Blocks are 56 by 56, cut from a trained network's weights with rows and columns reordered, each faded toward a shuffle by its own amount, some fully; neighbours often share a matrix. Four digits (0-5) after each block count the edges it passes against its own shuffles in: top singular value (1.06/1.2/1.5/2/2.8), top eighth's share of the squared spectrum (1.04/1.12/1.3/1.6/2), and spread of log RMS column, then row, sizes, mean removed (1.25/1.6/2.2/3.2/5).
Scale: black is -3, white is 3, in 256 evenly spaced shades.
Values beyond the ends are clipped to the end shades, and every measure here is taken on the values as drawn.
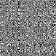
3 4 3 2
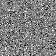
1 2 0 0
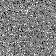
0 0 0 0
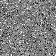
0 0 0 0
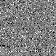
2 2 0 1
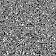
1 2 0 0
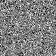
0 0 0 0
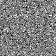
1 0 0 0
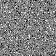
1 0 0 0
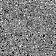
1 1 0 0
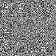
3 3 2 2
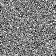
0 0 0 0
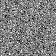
0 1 0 0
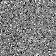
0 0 0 0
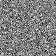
0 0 0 0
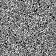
0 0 0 0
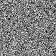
1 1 0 0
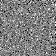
2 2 1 0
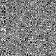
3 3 2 1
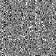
3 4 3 1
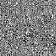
3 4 2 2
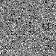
2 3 1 1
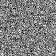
1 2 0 0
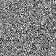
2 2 0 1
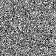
1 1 0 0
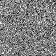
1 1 0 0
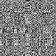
3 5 2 2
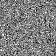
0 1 0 0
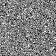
1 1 0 0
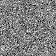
1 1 0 0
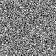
2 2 0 0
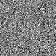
3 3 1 1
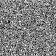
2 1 0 1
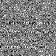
3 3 0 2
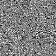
2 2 0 2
